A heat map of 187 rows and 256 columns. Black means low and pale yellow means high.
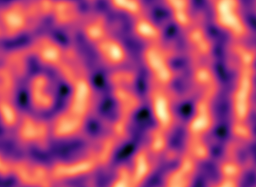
Lone odd cells: none. Average level on the scale: 50%. Rings: centred on the middle left. Slope: none. Grain: smooth.
